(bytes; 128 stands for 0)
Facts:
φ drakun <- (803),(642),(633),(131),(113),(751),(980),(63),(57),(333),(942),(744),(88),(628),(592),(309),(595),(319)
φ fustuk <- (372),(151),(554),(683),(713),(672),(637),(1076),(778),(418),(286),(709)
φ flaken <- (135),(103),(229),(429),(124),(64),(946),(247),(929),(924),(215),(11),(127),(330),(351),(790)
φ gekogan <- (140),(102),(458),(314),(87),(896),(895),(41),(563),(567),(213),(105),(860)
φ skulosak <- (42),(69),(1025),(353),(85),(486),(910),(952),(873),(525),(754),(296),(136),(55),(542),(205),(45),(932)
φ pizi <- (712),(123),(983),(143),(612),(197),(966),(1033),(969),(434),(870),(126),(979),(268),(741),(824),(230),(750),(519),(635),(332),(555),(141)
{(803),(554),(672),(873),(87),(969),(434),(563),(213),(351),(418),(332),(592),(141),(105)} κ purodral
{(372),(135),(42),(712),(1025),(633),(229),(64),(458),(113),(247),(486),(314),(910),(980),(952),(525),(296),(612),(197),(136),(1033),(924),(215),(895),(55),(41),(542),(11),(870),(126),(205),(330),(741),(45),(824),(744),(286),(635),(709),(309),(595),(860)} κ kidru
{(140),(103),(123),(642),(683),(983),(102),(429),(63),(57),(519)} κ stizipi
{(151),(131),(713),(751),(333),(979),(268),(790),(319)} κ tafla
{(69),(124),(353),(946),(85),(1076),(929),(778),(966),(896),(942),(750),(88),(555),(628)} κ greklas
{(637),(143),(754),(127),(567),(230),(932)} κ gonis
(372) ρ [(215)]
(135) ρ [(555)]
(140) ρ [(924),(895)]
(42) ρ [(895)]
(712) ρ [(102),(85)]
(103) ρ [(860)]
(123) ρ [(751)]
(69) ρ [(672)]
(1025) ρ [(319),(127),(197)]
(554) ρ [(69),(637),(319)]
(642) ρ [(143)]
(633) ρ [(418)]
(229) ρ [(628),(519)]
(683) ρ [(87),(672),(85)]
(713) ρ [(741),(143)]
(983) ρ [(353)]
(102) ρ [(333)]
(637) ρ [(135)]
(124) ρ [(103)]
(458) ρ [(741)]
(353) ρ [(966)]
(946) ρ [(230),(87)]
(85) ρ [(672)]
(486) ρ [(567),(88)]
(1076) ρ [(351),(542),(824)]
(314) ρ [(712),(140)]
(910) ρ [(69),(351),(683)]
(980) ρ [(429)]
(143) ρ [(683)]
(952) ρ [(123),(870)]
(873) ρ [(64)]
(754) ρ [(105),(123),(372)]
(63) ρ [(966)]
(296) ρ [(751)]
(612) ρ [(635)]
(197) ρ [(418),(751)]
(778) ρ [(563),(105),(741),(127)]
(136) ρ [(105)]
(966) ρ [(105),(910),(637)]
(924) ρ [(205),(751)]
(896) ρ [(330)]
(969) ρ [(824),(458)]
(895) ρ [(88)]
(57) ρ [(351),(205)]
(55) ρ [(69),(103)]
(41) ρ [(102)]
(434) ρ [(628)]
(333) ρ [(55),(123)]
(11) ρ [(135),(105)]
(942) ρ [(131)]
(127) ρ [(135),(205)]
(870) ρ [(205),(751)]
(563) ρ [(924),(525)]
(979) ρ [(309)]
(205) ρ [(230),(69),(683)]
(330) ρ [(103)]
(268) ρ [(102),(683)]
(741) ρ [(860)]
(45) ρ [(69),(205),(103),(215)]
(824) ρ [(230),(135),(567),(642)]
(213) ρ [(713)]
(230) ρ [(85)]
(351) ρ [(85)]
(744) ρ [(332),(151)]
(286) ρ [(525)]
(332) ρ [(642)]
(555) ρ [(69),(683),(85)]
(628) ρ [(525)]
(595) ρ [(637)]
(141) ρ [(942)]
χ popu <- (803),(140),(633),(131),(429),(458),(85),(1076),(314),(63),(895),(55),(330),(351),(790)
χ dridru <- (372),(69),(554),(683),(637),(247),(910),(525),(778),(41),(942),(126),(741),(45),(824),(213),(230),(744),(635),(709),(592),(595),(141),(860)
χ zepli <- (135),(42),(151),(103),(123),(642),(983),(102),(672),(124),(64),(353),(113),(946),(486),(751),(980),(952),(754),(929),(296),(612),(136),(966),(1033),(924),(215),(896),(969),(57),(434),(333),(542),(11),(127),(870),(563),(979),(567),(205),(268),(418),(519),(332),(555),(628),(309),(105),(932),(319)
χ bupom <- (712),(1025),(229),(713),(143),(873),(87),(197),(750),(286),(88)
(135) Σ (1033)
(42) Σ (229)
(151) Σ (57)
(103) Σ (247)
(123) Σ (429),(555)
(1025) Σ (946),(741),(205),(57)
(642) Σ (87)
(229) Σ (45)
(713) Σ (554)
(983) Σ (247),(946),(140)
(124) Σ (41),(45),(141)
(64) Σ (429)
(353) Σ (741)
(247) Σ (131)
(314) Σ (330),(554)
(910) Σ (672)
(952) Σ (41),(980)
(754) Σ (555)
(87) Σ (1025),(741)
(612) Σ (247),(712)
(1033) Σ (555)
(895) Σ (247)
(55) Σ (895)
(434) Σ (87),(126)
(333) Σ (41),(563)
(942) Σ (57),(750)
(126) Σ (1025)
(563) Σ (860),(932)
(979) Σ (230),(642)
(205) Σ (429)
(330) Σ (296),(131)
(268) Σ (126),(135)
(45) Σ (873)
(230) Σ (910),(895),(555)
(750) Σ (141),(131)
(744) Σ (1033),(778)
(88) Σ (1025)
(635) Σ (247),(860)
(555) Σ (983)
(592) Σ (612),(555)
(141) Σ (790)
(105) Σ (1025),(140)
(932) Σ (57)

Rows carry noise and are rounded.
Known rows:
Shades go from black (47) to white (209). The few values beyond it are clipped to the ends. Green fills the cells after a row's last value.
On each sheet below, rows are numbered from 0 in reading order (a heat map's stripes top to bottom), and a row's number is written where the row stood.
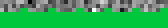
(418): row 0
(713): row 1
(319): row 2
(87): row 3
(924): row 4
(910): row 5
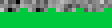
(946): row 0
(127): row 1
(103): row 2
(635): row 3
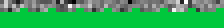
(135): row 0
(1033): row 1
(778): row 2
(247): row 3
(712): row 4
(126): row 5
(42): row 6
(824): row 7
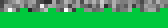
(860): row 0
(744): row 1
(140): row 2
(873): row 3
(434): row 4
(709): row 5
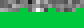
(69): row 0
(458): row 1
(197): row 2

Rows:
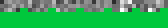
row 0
(637)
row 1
(942)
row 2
(85)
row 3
(870)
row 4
(314)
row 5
(213)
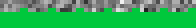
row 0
(205)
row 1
(932)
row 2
(429)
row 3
(1076)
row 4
(55)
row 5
(351)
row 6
(229)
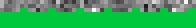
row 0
(123)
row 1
(296)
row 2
(628)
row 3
(896)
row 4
(88)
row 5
(554)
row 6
(45)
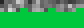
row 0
(567)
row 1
(286)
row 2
(268)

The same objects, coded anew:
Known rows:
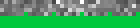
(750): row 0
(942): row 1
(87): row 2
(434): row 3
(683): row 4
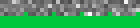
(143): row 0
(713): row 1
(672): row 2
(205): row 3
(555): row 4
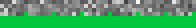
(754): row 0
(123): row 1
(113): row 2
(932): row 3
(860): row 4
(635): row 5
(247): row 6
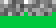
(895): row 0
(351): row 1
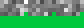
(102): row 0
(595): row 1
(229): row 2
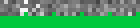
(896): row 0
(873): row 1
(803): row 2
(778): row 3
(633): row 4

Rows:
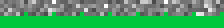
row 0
(744)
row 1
(140)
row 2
(333)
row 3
(57)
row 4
(642)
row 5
(314)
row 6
(330)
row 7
(1025)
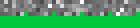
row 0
(124)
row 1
(151)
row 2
(105)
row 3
(131)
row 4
(1033)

